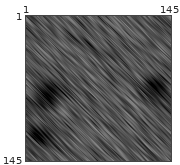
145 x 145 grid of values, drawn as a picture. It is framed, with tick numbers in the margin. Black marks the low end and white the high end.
The halves do not mirror each other. No overall slope runs across the table. Three dips sink into the field. No row or column stands out. The grain runs diagonally down to the right. On average the colour sits 30% of the way up the scale.
